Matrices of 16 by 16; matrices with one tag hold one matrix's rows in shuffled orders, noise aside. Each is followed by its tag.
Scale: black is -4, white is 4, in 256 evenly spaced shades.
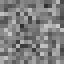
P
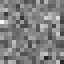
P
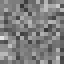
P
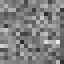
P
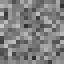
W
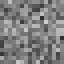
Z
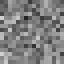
W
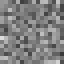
P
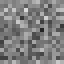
Z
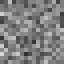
W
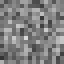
Z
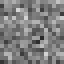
Z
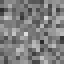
Z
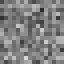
Z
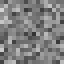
W
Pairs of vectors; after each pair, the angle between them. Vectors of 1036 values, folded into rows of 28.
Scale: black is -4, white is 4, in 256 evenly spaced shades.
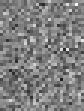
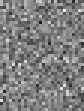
orthogonal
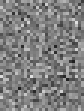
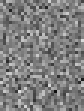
partly aligned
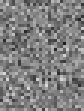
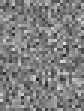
nearly opposite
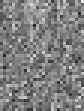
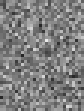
orthogonal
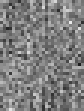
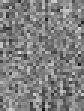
nearly parallel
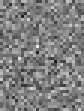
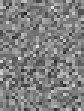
nearly parallel
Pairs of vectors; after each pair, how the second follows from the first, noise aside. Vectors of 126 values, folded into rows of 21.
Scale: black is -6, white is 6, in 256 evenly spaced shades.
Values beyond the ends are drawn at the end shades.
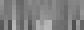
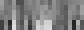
scaled up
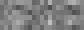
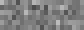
shuffled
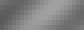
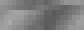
wrapped around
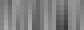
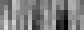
scaled up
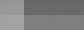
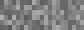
shuffled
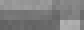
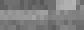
wrapped around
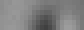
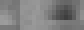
wrapped around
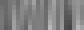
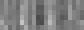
wrapped around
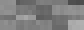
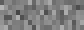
shuffled
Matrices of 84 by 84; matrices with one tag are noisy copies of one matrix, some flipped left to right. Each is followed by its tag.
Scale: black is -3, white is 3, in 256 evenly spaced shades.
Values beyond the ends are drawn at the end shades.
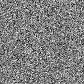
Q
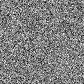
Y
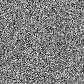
Q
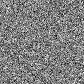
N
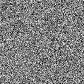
Y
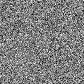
Y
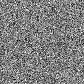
Q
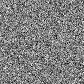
N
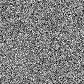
Y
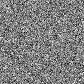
N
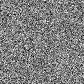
Y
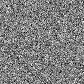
N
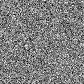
Y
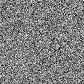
Y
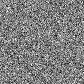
N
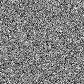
N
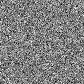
N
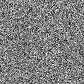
Q
